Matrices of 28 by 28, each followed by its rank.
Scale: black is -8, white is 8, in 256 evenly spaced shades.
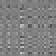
two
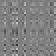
two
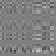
two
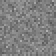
full rank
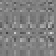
two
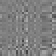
two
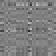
two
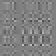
two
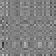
two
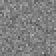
full rank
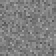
full rank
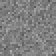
full rank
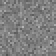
full rank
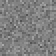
full rank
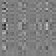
two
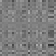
two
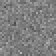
full rank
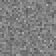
full rank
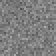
full rank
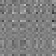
two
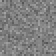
full rank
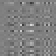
two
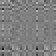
two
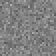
full rank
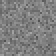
full rank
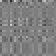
two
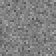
full rank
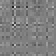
two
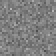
full rank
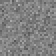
full rank
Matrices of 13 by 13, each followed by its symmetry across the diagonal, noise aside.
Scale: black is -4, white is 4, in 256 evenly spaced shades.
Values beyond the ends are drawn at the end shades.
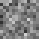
neither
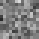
antisymmetric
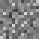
symmetric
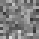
antisymmetric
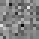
neither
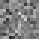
neither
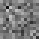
symmetric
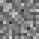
symmetric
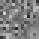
symmetric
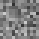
antisymmetric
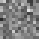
neither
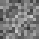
symmetric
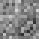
symmetric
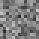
neither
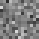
antisymmetric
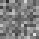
symmetric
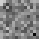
symmetric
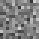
antisymmetric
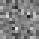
antisymmetric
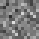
symmetric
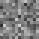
antisymmetric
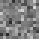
antisymmetric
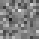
antisymmetric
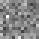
neither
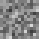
symmetric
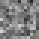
antisymmetric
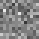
neither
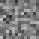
neither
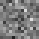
neither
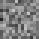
neither
